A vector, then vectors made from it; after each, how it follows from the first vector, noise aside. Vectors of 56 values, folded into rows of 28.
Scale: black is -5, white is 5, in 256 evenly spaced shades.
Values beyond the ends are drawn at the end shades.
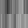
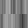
wrapped around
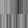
wrapped around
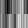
scaled up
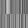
sign-scrambled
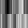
scaled up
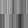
reversed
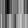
scaled up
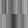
wrapped around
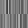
sign-scrambled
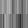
reversed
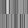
sign-scrambled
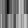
scaled up
